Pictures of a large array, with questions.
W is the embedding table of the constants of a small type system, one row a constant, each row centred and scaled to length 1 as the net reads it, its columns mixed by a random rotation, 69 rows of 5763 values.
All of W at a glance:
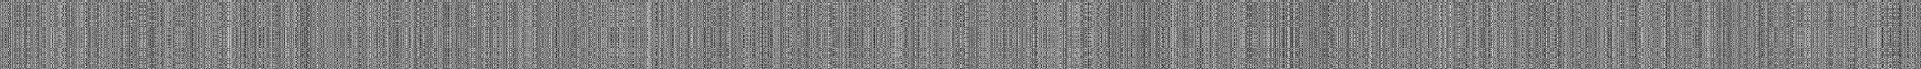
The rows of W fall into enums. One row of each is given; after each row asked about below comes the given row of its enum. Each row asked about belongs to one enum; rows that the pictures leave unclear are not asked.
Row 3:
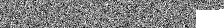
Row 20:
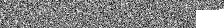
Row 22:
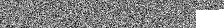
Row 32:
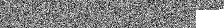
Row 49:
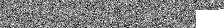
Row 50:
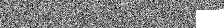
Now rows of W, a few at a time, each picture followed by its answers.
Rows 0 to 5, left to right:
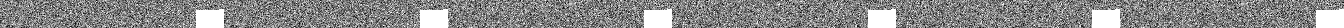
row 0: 22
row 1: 22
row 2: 50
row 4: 3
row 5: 50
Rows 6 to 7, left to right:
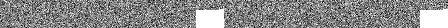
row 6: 32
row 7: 50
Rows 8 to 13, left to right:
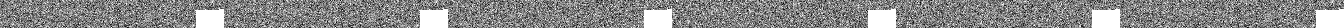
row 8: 49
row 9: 49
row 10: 32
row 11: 20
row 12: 3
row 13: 49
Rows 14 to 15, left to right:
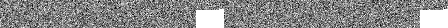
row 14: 50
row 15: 32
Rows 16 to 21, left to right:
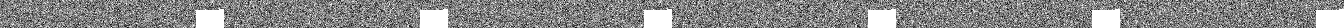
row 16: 49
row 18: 49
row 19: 3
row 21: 20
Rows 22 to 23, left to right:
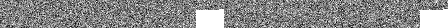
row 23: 49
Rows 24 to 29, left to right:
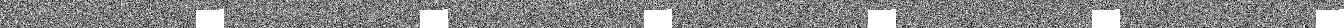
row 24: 20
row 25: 49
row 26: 50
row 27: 3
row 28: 22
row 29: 3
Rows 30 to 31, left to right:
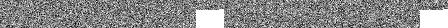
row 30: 22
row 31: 49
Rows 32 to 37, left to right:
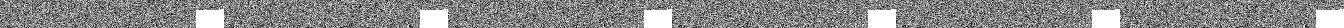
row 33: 3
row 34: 32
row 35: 22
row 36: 22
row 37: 3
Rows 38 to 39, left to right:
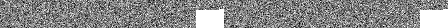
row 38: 32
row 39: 22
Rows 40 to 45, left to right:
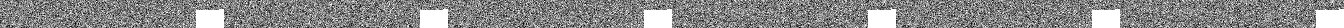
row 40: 22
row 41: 3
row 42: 22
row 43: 49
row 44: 22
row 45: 49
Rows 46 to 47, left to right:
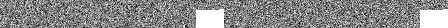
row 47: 22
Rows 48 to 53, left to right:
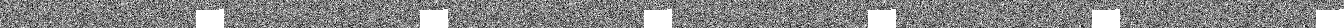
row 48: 50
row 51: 49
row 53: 3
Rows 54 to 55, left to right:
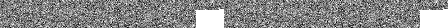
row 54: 49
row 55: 49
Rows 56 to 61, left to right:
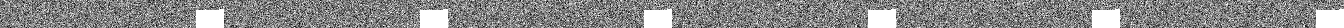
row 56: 32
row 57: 22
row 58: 50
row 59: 3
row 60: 50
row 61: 3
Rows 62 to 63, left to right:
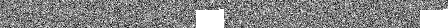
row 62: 49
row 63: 20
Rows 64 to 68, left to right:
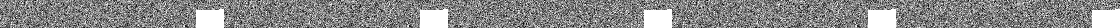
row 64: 3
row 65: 3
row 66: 22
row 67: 3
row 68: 50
